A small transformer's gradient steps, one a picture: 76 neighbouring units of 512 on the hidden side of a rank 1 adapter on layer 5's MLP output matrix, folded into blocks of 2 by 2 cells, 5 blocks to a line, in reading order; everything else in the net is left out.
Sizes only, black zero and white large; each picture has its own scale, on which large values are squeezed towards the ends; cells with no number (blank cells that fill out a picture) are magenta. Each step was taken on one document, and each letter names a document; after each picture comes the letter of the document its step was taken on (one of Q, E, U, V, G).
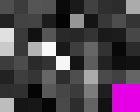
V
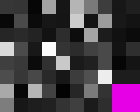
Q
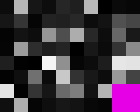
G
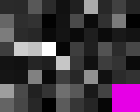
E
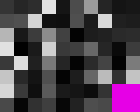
Q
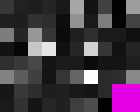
V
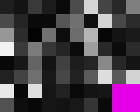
V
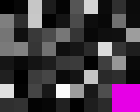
E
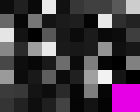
Q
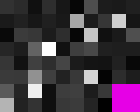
E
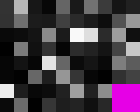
G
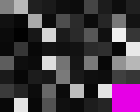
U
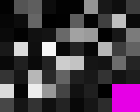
E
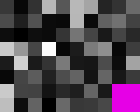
Q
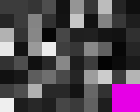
V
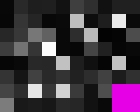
E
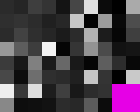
V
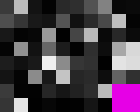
G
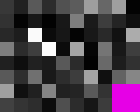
Q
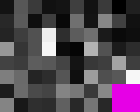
V
